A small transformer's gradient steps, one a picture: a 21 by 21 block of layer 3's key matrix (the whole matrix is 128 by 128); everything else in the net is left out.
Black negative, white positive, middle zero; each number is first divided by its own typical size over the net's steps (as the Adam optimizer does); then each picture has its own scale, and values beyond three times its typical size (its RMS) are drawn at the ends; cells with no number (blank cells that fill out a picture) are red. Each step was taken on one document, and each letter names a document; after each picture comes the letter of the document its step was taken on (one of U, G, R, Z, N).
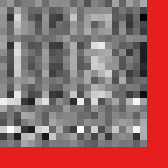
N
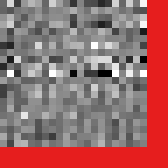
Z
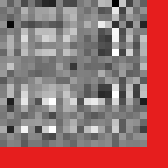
Z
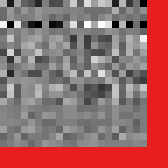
Z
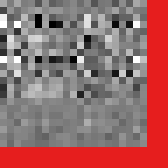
Z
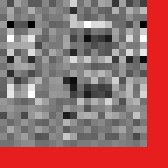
Z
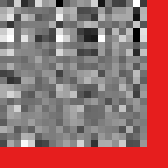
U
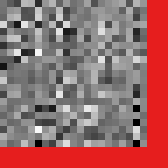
U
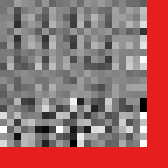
N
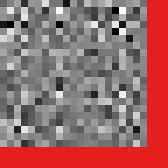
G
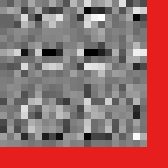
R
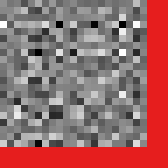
U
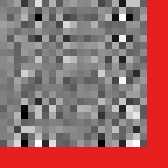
U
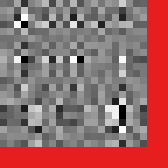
G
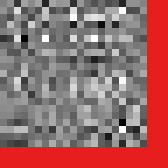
G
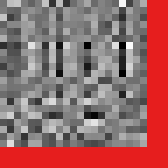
R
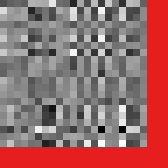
U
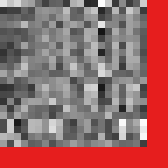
N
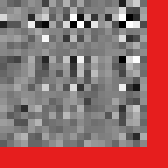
G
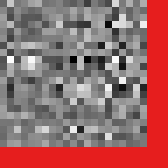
N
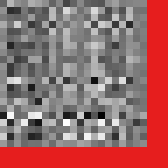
R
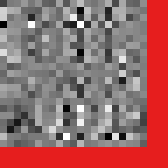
G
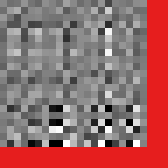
U
